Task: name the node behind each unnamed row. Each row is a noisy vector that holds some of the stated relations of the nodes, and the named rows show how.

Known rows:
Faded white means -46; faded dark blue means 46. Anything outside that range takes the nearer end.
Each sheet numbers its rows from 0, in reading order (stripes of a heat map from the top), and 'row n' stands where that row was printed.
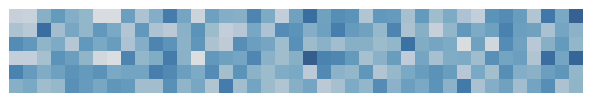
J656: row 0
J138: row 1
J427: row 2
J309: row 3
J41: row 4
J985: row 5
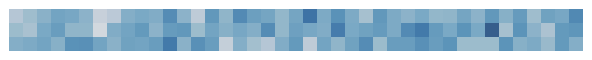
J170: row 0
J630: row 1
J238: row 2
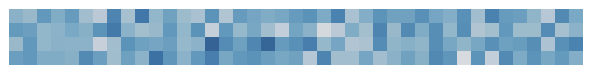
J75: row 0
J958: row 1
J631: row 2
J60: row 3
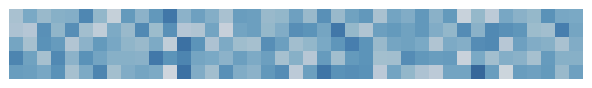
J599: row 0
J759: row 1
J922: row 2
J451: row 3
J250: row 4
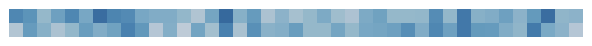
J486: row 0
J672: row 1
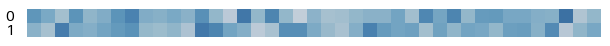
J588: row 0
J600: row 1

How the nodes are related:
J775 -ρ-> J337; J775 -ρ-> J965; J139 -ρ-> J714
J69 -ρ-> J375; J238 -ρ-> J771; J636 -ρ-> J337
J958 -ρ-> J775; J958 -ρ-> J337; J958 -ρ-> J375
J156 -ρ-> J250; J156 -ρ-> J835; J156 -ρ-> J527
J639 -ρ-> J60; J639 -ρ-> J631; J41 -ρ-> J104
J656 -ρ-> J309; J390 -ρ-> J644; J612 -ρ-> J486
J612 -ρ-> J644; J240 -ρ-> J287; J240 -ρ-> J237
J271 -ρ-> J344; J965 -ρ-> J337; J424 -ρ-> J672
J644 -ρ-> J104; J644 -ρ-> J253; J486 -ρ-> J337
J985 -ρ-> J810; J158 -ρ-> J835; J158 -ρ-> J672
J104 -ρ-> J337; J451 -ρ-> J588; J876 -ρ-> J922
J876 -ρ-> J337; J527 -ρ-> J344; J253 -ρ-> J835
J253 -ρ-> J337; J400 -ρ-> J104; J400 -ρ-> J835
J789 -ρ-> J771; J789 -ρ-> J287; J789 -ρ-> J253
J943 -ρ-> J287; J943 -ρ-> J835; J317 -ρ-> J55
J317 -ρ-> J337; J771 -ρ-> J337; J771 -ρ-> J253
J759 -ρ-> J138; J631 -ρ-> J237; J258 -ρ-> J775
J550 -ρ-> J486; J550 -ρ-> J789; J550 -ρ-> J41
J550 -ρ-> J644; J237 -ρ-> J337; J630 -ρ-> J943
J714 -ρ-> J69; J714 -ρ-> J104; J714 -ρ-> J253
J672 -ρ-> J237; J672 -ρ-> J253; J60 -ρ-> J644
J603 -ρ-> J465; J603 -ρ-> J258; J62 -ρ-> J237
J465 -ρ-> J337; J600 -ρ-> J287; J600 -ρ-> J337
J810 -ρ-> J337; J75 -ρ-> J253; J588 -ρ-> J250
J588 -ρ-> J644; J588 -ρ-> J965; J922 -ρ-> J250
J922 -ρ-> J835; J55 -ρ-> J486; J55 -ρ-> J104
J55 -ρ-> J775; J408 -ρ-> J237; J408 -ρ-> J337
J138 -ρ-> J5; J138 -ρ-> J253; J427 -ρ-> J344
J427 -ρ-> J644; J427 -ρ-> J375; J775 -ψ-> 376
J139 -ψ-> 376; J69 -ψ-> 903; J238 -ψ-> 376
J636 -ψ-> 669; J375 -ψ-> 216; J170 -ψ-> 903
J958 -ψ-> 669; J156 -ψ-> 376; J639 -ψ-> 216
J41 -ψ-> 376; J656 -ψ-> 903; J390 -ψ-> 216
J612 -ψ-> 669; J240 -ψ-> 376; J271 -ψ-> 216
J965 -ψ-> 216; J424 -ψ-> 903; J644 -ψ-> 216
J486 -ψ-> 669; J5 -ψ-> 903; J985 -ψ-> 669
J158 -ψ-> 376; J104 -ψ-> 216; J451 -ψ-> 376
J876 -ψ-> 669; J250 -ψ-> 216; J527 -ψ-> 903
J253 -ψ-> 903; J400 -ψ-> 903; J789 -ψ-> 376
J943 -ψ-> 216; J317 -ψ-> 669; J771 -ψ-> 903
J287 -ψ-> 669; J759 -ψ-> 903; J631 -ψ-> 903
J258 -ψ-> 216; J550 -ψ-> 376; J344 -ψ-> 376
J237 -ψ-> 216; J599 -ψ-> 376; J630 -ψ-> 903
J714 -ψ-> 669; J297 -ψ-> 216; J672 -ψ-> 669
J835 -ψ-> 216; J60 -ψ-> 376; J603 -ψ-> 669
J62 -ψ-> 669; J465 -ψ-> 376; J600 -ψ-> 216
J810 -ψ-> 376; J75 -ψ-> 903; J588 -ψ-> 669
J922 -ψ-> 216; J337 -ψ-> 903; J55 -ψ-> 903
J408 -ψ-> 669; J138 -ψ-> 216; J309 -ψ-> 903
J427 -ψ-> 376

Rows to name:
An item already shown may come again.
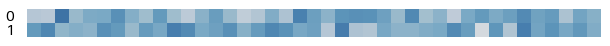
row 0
J138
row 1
J60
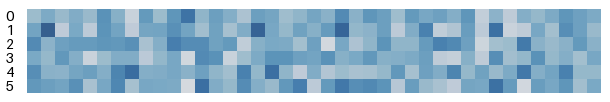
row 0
J599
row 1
J344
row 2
J550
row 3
J271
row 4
J612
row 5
J250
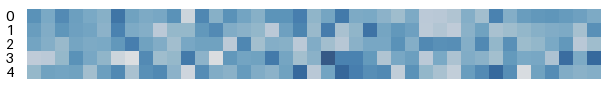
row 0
J644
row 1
J258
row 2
J876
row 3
J309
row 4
J835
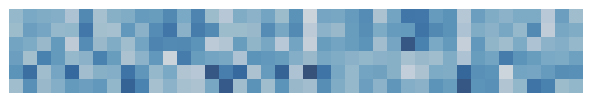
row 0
J158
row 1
J240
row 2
J156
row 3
J390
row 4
J337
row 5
J287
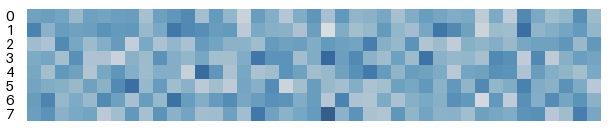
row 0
J139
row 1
J550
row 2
J297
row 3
J527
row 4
J922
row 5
J714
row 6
J60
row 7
J69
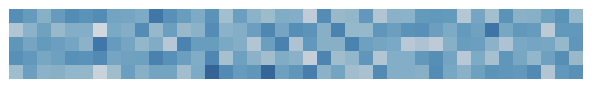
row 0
J41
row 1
J424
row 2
J965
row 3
J41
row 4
J631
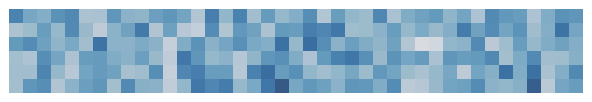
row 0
J55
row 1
J5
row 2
J375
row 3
J943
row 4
J639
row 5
J237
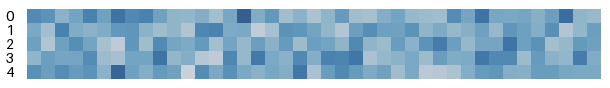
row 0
J486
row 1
J600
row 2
J400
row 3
J253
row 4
J104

